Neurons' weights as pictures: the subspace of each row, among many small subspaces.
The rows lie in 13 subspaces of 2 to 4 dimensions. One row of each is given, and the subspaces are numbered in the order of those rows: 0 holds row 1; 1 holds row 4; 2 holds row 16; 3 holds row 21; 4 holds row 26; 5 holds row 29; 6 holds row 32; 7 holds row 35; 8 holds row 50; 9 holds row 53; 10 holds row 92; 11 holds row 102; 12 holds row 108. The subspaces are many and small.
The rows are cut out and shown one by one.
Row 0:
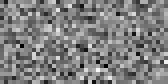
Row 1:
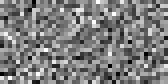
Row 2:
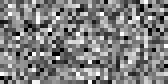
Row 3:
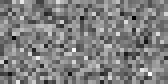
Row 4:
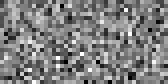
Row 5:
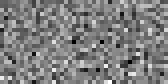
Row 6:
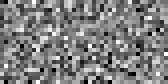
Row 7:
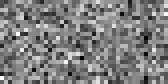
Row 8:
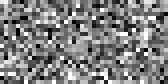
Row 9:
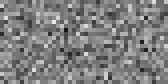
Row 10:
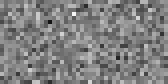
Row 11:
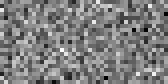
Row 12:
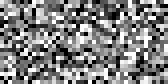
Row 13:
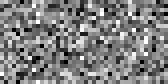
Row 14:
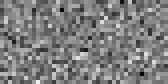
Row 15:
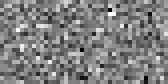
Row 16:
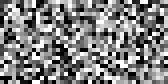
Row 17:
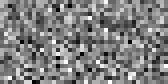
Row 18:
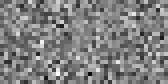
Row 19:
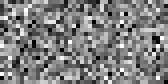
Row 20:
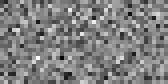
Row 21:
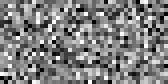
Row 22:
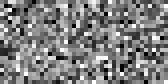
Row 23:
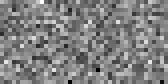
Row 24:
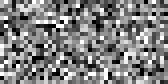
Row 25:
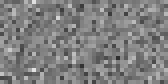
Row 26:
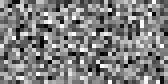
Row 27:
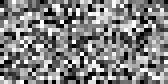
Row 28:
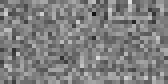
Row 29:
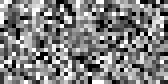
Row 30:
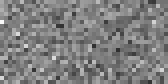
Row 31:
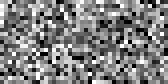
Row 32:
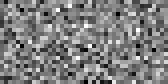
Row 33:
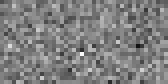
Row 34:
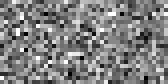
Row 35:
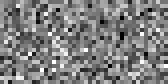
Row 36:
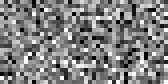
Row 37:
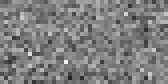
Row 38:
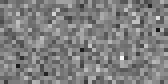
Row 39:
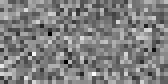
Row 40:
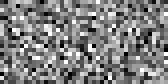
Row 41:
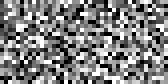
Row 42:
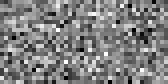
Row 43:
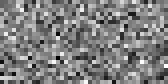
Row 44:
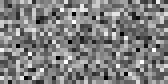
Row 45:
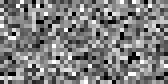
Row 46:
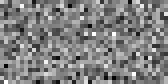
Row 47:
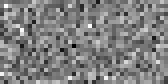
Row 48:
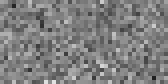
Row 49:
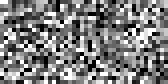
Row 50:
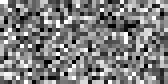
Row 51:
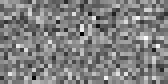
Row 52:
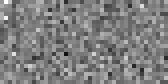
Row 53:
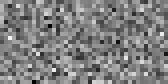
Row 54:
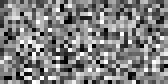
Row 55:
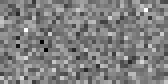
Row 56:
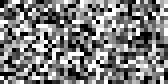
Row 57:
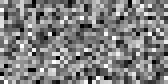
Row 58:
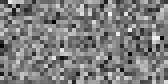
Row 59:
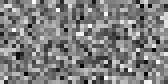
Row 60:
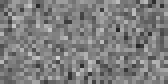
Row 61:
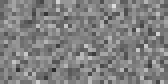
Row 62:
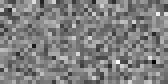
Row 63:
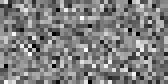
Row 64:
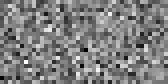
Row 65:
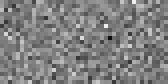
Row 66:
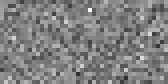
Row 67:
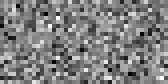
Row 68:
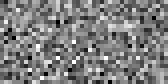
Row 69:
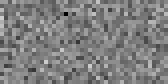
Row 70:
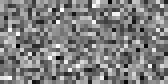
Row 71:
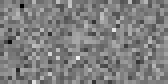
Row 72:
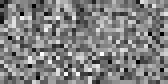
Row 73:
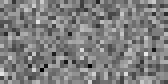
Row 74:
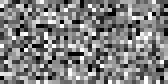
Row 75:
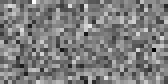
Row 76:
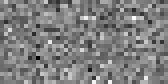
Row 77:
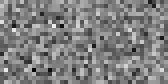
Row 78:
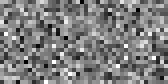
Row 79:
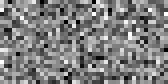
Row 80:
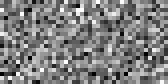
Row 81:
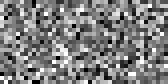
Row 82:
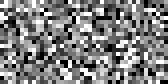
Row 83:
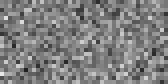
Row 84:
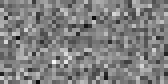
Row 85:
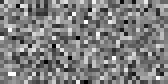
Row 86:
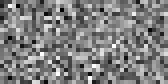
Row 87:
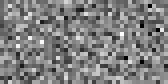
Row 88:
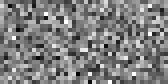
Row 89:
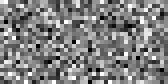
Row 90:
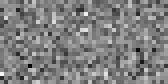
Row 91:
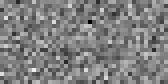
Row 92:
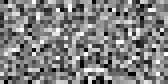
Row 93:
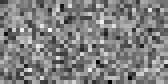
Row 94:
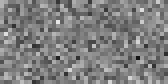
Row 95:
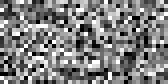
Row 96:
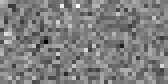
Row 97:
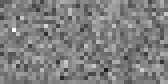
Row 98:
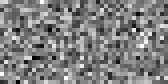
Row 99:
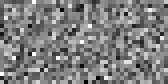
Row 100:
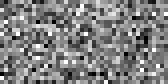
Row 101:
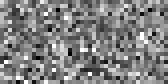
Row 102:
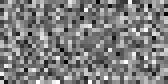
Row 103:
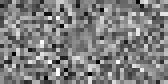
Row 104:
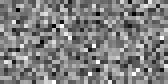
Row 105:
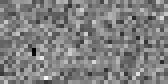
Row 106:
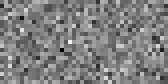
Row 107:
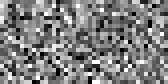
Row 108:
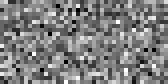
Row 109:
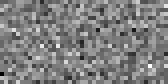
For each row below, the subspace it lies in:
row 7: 4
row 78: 7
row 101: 7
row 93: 1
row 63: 11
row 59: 11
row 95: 3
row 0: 6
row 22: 11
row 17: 1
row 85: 7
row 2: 3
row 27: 12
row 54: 1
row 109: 7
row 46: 11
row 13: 7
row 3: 3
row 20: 7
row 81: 2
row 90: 2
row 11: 11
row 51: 12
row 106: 11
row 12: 2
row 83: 0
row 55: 2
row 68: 8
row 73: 9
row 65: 0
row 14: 0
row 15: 4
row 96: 8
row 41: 4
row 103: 5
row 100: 2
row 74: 4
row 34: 4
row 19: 11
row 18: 5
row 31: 5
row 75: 11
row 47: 11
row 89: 8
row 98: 7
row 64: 2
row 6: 10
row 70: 8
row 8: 8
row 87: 4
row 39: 12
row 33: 1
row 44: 12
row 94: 8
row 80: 0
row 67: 7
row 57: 10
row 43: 7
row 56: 4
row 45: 7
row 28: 10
